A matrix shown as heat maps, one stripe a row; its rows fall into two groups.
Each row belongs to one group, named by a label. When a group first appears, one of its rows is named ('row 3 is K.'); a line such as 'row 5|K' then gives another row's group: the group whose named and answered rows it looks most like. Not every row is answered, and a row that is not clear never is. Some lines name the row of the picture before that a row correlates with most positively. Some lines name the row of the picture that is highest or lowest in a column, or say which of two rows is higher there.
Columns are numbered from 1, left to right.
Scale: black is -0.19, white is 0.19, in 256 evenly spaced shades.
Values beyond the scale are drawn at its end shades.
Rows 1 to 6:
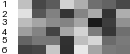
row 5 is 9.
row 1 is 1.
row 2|9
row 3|1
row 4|1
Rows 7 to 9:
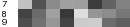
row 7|1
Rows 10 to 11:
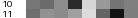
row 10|9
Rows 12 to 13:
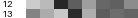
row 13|9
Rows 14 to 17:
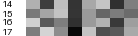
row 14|9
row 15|9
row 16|9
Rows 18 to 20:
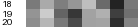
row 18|1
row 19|9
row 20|9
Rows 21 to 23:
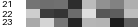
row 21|9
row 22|1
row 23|9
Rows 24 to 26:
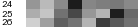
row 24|9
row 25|9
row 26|1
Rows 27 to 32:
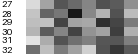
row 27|1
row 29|1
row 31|1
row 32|1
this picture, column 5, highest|32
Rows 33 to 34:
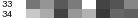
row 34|1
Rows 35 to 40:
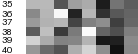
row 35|1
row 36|9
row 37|9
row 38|1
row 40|1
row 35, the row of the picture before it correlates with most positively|34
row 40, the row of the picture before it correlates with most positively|33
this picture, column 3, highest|36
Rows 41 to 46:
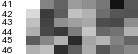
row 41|1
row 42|1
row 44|1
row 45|9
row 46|1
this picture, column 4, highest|42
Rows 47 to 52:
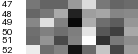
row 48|9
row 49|9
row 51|1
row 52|9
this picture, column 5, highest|51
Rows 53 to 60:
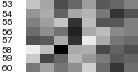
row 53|1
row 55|9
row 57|9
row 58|1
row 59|1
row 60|1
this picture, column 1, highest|58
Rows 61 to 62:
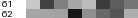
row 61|1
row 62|9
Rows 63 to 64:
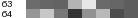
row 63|1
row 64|9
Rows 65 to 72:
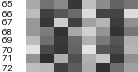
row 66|1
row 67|9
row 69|1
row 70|1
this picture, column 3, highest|67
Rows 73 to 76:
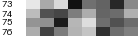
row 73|9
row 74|1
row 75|1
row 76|1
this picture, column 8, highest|74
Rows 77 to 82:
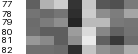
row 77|9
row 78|9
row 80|1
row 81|1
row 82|9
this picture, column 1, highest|81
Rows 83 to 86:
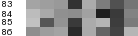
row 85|9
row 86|9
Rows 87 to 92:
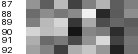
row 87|9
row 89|9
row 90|9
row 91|9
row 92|1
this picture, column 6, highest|91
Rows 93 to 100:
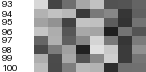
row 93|1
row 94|9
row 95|1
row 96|1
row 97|1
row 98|9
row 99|9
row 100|1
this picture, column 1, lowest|98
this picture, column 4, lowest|98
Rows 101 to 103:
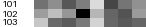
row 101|1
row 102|9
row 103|1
